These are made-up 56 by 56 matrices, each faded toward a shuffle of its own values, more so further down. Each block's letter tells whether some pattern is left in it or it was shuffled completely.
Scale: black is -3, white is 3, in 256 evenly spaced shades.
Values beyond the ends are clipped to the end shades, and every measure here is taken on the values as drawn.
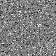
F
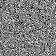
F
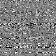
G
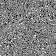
F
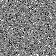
F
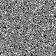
F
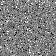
F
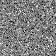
F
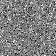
F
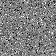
F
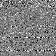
G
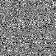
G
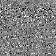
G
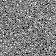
F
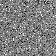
F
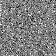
F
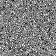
F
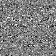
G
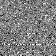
G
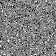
F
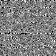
G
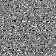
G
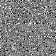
G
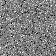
F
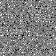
G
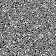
F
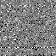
G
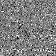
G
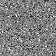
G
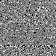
G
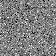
F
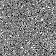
F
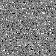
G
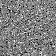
F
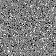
F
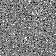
F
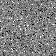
F
